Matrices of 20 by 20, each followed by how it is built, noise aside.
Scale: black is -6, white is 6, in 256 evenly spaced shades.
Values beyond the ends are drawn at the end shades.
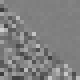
lower triangular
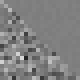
lower triangular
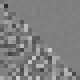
lower triangular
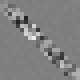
banded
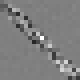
banded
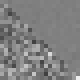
lower triangular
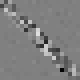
banded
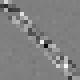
banded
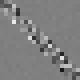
banded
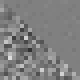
lower triangular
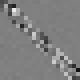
banded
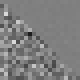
lower triangular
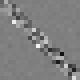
banded
